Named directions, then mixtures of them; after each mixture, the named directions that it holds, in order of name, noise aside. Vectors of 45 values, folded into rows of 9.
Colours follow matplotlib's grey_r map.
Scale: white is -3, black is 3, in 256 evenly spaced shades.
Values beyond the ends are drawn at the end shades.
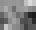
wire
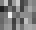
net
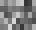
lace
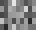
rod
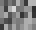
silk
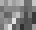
lace, wire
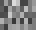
net, rod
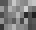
rod, silk, wire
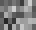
lace, silk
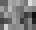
silk, wire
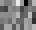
lace, net, silk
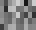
lace, rod, silk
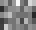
net, silk, wire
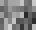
lace, wire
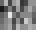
net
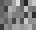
net, rod, silk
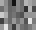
rod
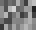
silk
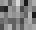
lace, net, silk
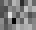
lace, net, rod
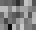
lace, net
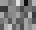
lace, net, silk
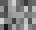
rod, wire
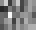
net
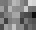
rod, silk, wire
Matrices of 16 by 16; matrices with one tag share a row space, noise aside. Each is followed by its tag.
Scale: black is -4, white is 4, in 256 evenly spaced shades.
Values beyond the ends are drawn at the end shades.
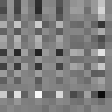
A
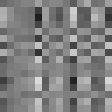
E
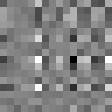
E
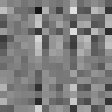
E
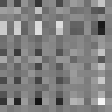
A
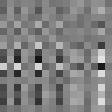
A
